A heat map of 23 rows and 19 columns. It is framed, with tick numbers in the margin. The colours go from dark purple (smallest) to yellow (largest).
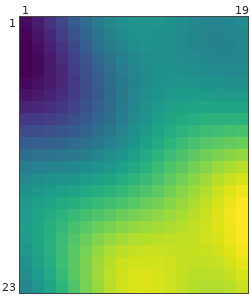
Ninth with the lowest average: top left. Slope: up to the bottom right. Lone odd cells: none. Ninth with the highest average: bottom right. Stripes: none.
